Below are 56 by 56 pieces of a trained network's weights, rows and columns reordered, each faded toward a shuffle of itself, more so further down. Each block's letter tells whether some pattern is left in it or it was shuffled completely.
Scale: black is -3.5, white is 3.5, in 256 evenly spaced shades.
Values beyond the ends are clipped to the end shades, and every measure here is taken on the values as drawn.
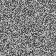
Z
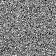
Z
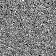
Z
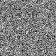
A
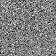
A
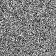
Z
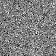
A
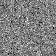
Z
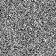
A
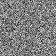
A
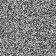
Z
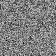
Z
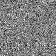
A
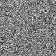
A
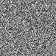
A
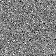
Z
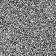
Z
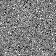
Z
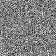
A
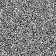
Z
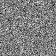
Z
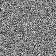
Z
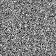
Z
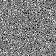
A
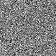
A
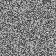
A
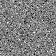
Z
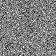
A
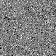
A
